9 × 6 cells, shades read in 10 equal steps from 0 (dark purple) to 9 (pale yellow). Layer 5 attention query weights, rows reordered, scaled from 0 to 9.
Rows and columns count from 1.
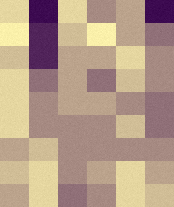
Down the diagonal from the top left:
8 1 6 4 5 4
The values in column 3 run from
4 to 8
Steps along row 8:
up down up up down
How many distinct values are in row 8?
4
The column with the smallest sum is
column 2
